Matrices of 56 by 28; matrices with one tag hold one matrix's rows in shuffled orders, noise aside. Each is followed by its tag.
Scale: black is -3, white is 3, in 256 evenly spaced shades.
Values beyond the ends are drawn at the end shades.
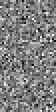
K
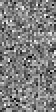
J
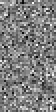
K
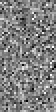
K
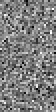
K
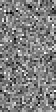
J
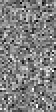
K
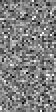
K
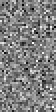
K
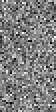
J
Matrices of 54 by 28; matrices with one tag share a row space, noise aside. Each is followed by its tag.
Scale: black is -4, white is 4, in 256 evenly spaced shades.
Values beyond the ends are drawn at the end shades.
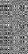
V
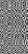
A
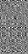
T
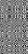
A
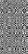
A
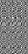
T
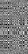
V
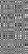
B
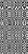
A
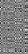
B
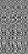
T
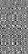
T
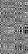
B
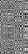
B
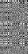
V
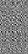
T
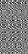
T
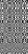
A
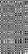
B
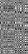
B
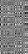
B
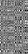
B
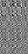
T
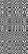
A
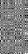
B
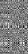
V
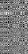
V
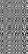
A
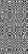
A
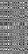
V
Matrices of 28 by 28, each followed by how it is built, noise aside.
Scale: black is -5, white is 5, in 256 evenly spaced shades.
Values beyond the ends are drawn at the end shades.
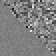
upper triangular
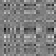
low rank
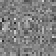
low rank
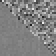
upper triangular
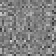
low rank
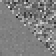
upper triangular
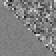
upper triangular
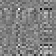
low rank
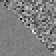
upper triangular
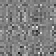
low rank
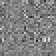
low rank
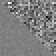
upper triangular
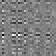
low rank
